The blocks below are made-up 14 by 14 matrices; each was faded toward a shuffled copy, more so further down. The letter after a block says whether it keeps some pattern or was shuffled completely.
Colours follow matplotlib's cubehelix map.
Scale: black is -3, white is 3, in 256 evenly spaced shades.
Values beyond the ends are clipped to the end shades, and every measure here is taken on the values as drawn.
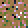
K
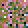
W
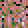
W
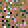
K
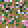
K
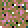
K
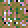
W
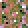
W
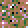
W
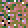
W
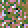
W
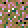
K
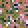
K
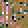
W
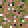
K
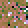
W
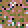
K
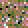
K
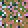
W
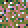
K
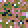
K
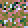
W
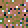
K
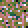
K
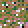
K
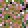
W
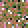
K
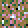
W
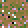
K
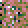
W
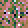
W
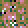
W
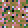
W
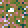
K
